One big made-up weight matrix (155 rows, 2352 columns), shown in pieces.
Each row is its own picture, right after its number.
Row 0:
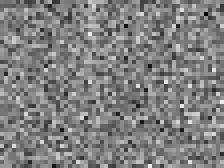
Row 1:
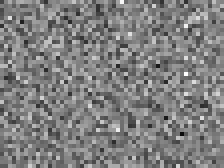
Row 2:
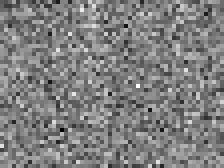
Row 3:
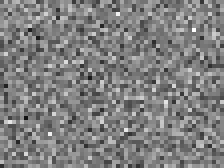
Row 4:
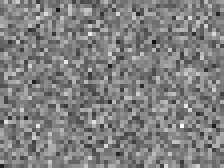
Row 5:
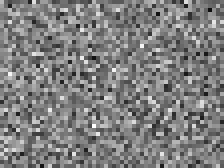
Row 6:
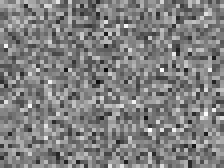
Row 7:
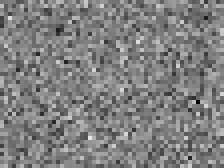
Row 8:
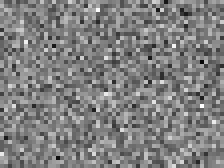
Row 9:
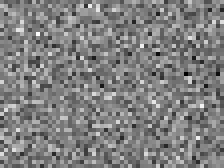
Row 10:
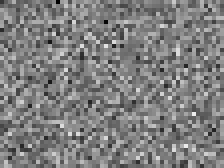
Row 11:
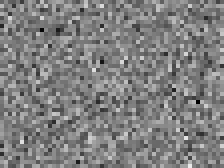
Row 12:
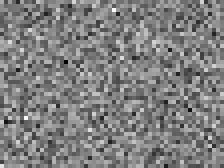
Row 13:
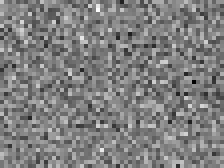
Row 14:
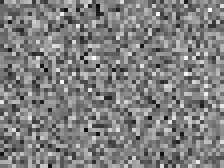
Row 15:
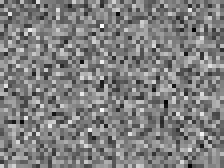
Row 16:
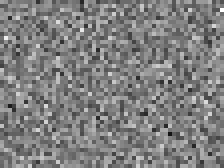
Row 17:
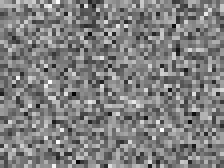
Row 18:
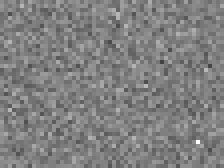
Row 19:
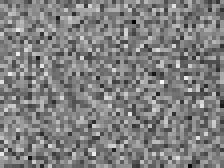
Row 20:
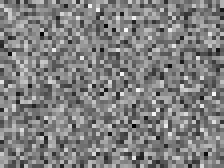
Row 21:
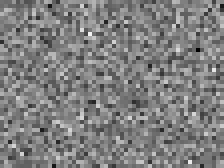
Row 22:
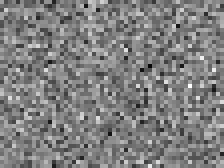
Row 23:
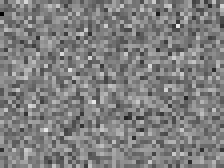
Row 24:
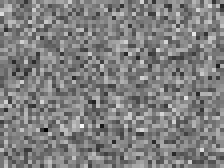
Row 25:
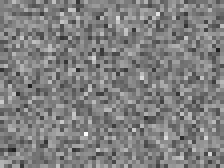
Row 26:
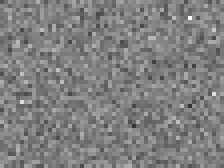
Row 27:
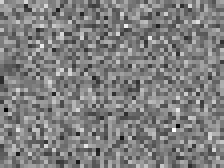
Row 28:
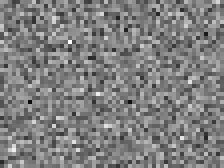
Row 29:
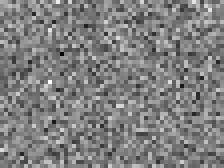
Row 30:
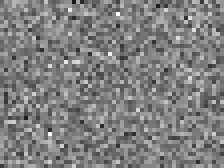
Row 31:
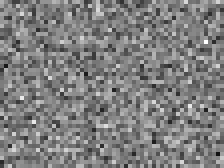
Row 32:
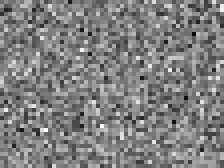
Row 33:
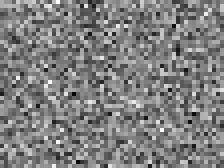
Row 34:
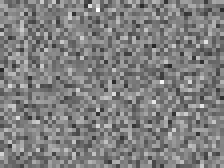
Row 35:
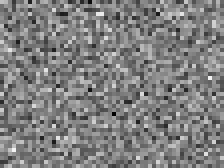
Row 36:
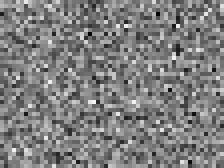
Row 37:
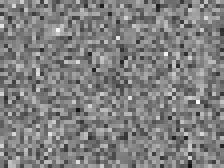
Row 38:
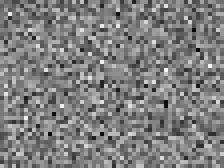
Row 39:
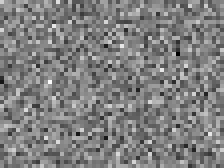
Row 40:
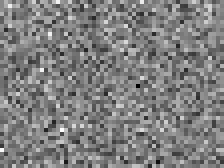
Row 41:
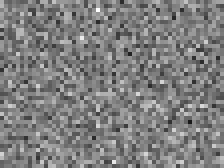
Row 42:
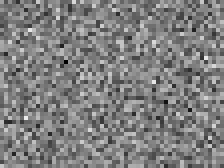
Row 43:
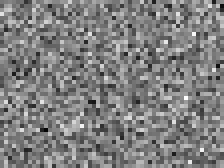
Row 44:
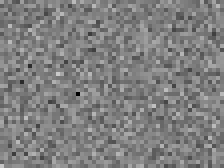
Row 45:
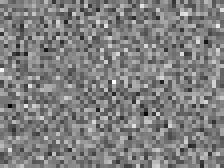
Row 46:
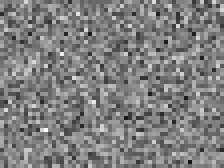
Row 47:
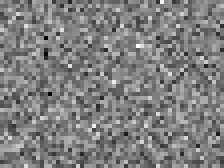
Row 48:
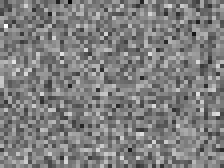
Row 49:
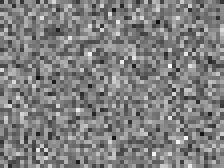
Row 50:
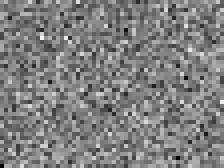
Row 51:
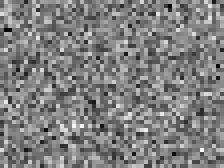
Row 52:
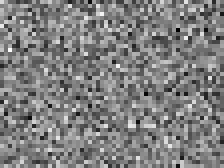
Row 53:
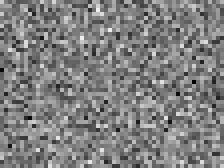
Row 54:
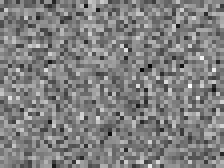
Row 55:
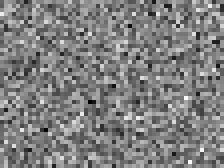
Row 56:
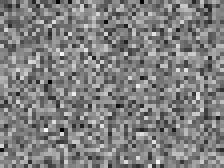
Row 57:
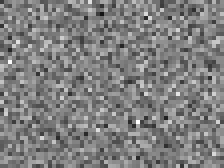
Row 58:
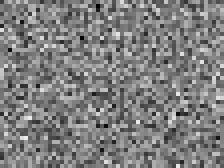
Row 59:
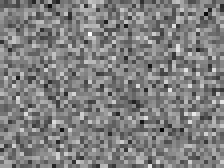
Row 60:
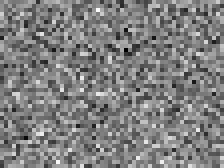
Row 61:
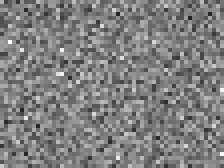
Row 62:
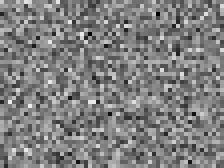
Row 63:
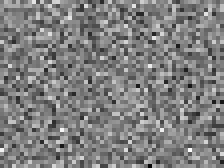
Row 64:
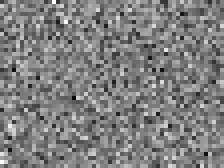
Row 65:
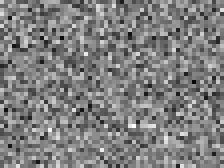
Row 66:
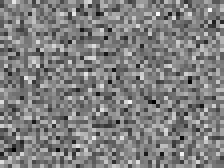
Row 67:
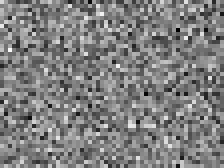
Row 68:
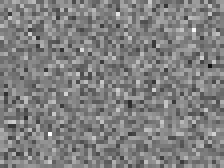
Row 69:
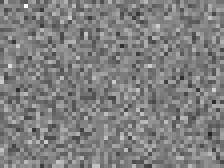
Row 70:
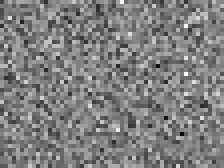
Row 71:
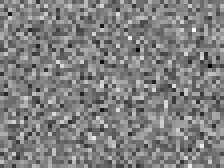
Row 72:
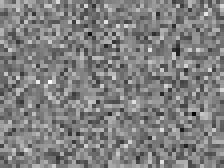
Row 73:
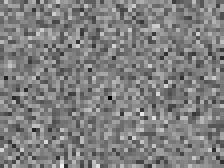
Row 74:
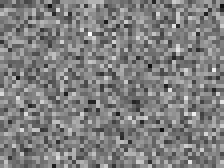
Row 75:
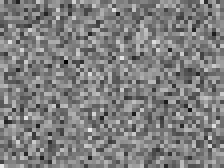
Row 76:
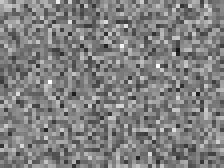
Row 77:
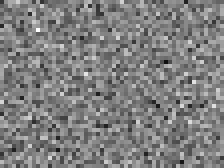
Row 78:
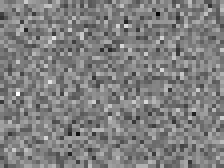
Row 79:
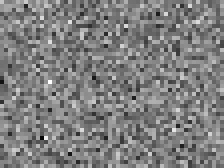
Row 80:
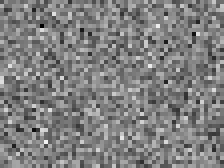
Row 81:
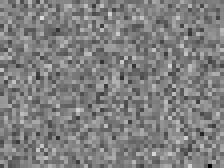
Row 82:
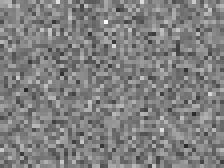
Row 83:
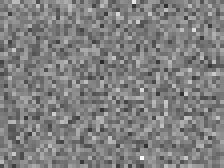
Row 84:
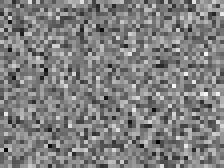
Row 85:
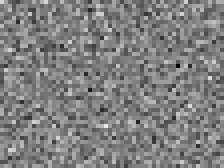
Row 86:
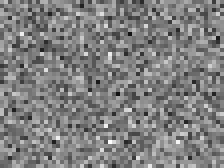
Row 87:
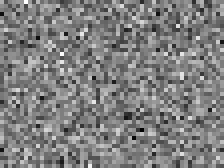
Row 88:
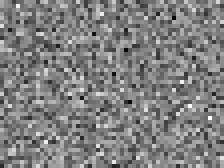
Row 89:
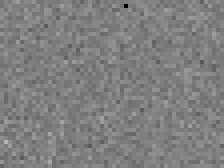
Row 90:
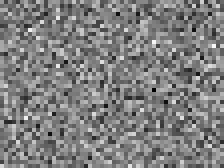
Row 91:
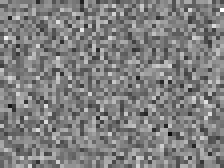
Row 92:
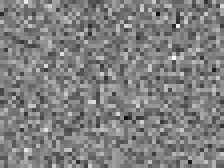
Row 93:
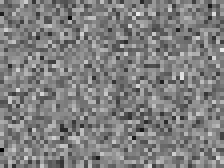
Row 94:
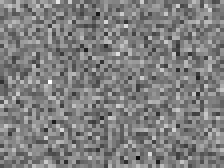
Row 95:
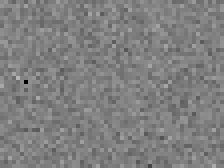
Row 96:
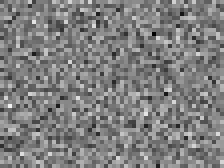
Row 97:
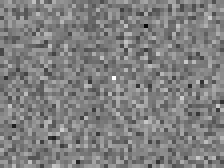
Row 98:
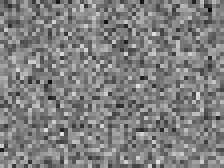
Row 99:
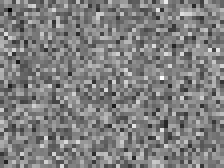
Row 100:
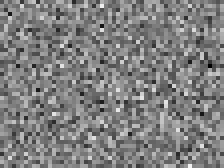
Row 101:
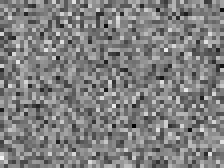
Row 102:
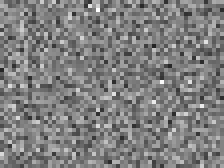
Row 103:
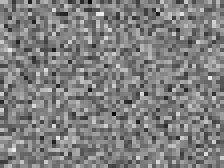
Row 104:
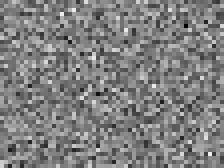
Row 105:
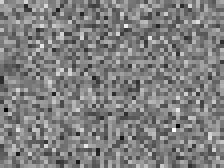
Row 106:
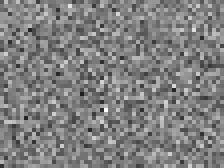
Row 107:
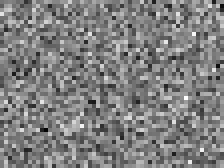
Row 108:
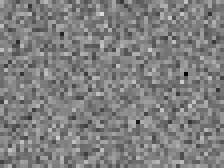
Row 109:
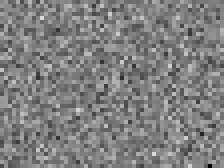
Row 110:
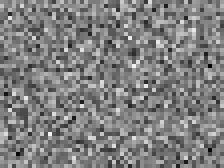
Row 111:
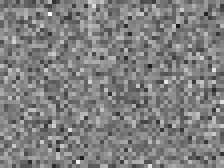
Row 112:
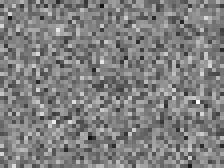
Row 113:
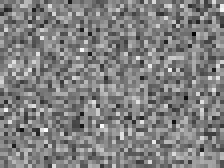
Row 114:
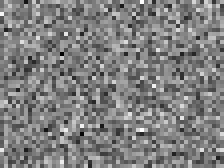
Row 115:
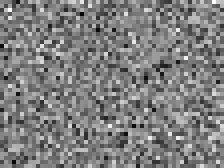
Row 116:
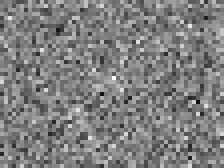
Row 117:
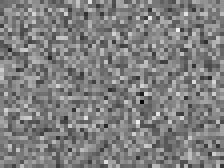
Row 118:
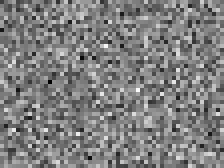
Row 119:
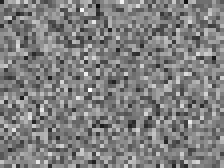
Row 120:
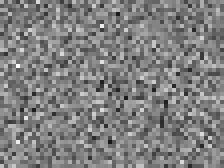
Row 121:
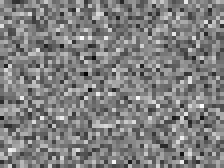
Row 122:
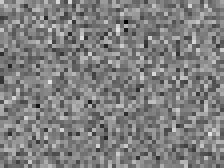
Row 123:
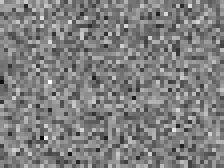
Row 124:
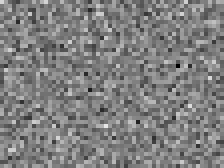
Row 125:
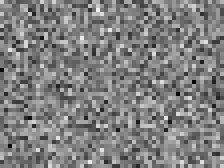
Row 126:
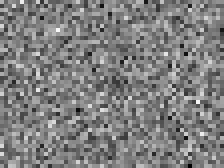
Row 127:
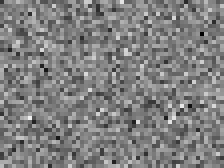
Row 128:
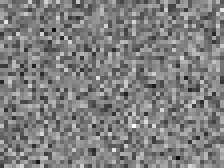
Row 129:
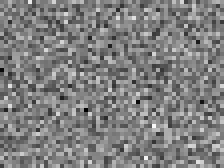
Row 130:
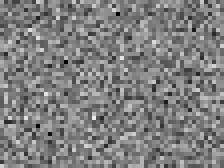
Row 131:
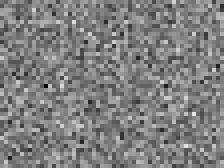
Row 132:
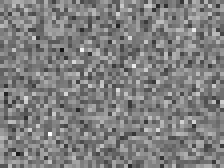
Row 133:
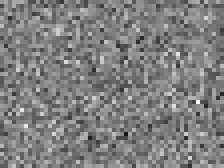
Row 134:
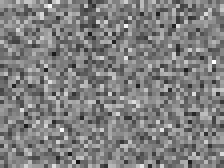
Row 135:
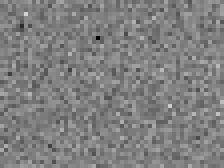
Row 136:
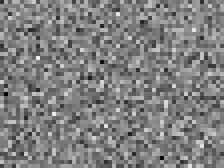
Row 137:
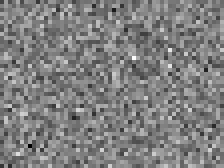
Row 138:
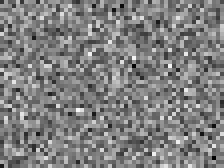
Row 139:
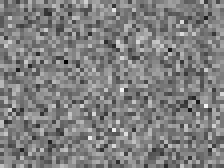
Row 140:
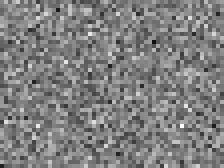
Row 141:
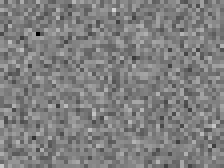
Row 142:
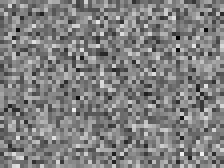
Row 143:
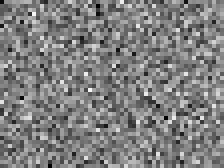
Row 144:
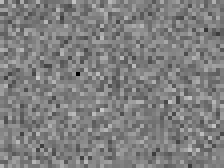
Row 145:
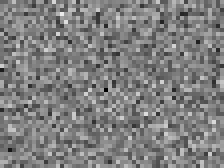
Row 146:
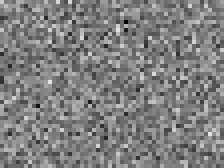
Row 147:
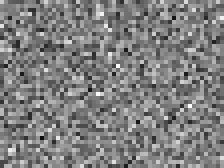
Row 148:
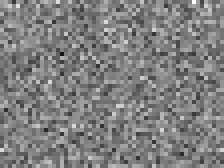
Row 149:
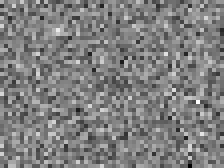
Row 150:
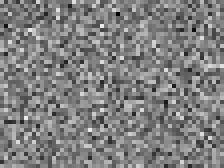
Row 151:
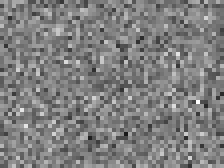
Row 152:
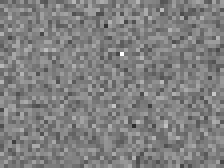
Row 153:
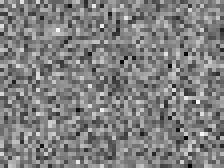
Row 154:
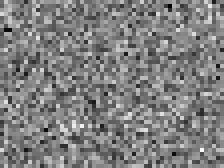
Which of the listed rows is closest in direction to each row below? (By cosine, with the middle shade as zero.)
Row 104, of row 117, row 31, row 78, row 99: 78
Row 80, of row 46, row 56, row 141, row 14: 46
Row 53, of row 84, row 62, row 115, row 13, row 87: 13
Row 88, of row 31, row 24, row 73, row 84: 31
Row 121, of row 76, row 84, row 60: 60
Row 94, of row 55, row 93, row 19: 55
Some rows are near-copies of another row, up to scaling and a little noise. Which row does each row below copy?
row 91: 16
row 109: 81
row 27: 105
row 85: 124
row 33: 17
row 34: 102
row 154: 51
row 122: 146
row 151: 133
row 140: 4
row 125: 53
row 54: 22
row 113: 32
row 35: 103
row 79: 123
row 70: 1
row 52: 67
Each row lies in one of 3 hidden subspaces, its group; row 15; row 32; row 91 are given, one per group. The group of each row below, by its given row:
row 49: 15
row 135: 91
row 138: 15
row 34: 91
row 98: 32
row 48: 32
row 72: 32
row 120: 15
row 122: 32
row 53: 91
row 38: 15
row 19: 91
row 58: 91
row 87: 32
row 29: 32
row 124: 91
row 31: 91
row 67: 91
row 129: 91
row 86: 91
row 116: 15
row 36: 32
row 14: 91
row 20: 91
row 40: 32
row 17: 32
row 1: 91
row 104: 91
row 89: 15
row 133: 15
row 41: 91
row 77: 91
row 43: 32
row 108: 91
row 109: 15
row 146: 32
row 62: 32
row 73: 32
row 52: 91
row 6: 32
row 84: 91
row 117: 91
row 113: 32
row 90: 15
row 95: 32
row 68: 15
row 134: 32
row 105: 32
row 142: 91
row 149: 15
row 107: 32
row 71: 15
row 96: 91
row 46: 32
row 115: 91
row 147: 91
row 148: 32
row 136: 15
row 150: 15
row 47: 91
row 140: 15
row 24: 32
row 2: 32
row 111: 32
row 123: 32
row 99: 91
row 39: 32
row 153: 15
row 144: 15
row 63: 32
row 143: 91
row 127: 91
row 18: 15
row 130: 15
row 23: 32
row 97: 32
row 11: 15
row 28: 91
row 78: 32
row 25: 91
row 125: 91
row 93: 32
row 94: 32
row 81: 15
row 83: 15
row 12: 15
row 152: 91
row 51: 32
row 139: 15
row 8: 91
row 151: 15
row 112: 15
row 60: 91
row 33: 32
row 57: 91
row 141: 15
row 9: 91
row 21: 32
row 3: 15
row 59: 32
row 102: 91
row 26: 91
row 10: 32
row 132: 15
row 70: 91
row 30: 15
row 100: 15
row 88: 91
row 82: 32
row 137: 15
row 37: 15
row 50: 91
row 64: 91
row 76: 32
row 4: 15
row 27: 32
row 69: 32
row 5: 91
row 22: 32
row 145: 91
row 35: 91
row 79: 32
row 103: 91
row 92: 32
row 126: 15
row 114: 32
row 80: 32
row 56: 32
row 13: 91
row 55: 32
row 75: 15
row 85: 91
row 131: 32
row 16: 91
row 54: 32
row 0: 32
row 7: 15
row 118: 32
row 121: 91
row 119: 91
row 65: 91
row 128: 91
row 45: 91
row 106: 15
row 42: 15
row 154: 32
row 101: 91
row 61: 15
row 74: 32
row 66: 91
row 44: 15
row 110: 15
